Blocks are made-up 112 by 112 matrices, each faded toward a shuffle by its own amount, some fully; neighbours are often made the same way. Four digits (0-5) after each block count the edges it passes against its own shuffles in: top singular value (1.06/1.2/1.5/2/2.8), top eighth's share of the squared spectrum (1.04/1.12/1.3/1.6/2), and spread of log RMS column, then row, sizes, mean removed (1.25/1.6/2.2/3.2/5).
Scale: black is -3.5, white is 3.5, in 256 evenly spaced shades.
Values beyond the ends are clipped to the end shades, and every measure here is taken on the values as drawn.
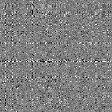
4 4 3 3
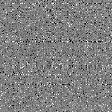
4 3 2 2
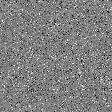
2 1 0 0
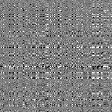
5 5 3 4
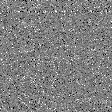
3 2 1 1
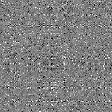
4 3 2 3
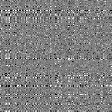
5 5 3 4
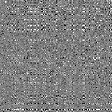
5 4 3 3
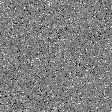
2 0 0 0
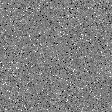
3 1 0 0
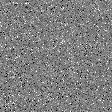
1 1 0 0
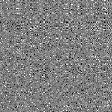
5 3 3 3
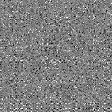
4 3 2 2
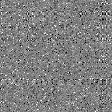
4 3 2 2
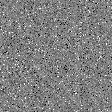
2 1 0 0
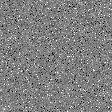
2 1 0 0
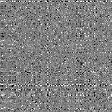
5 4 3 3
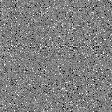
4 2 1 1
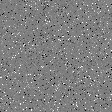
0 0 0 0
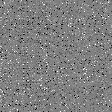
3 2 1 1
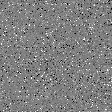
3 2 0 0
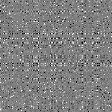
5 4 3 3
